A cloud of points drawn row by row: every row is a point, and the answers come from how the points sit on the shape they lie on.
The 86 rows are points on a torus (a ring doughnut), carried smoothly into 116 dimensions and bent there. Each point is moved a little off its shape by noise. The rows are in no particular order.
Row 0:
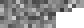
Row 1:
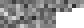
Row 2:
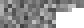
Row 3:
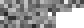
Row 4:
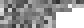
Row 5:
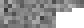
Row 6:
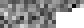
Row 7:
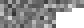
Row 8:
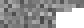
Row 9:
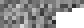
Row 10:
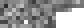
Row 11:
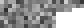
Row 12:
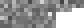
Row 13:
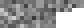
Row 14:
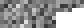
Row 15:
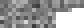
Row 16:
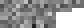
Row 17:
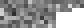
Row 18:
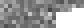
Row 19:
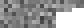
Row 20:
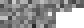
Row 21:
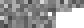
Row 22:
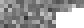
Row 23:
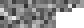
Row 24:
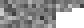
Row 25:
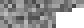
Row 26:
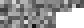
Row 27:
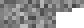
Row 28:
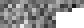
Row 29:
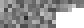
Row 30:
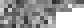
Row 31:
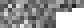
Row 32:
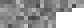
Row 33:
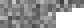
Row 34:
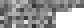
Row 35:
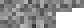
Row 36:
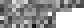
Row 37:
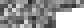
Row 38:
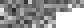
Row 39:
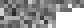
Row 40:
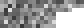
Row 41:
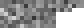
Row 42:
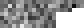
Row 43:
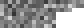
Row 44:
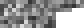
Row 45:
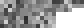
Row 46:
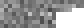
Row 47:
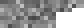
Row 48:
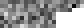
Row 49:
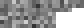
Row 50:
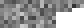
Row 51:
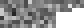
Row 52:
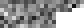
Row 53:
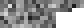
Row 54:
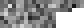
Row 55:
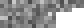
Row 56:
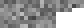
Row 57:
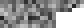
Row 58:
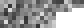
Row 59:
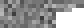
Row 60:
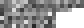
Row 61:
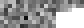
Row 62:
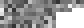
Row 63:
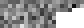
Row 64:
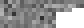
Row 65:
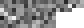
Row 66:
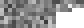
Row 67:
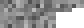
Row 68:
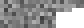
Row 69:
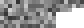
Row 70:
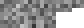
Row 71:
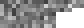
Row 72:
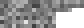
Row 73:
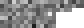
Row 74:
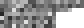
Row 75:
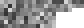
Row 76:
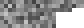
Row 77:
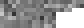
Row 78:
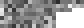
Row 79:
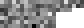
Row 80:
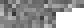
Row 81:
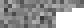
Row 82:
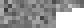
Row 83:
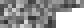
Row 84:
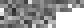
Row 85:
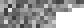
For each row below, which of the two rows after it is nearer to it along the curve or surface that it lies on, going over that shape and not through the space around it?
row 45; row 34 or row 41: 41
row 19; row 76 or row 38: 38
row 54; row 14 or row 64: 14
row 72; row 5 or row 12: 12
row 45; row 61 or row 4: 4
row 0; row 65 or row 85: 65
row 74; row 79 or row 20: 79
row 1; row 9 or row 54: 9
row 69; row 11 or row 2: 2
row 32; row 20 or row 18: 20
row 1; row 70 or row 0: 70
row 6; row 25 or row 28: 28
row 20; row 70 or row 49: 70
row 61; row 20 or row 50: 20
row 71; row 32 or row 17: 32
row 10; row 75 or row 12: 12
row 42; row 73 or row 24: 73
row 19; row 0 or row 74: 0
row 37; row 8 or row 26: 26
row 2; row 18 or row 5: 18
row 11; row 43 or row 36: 43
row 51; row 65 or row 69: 65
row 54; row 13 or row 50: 50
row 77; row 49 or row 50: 50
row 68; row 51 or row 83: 51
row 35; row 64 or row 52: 52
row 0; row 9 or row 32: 32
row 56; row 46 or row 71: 71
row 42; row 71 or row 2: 71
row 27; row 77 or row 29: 77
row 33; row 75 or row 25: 25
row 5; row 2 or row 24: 24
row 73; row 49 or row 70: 70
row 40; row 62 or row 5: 62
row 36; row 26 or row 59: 26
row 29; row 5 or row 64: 64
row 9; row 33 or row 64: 33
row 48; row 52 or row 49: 52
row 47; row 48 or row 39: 48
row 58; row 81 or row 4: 4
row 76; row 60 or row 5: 60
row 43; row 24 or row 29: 29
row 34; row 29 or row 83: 83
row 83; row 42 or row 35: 42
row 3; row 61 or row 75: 61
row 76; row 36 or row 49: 49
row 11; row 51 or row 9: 51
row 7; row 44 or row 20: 20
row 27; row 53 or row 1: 1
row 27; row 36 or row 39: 36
